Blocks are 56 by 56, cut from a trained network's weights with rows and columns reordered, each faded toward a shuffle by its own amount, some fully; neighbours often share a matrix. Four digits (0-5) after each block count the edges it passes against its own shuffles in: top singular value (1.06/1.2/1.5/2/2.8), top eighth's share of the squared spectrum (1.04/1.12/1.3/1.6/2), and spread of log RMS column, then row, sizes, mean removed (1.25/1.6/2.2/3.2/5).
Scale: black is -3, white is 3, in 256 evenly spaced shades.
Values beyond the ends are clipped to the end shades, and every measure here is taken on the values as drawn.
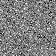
0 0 0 0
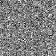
3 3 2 1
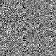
3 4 3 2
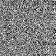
2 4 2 2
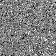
0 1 0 0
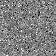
1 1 0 0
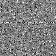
2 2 0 1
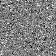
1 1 0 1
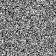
2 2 0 0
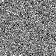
0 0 0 0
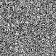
2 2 0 1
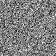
0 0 0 0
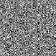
3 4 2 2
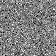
0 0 0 0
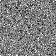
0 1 0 0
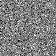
1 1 0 0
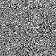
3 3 1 2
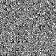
2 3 1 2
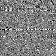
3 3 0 2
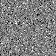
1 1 0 0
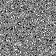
0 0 0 0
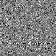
2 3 0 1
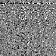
2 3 1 1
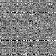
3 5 1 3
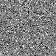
0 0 0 0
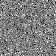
1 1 0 0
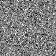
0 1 0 0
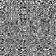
3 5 2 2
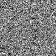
2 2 0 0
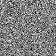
2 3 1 2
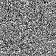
2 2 0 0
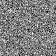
1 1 0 0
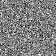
0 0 0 0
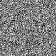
3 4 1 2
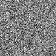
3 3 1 1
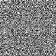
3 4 1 2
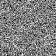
2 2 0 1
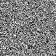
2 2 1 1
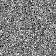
1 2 0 0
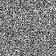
1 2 0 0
